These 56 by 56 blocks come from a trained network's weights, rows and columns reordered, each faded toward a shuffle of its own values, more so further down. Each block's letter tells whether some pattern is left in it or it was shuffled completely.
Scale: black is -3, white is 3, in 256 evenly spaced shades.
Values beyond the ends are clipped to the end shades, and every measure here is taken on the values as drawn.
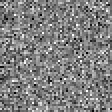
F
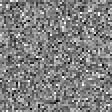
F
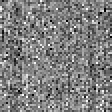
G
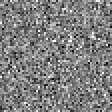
F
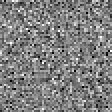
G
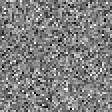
F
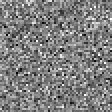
G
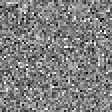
F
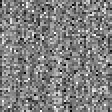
G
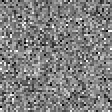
F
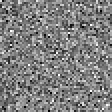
F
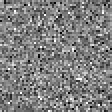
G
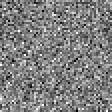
F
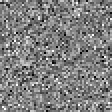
F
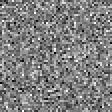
F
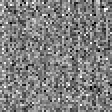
G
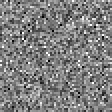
F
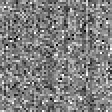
G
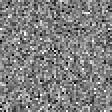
F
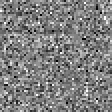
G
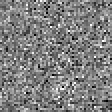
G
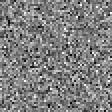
G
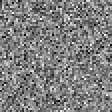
F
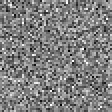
F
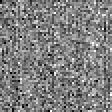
G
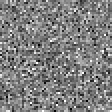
F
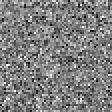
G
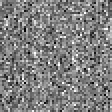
G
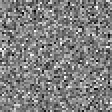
F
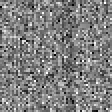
G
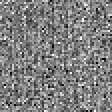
G
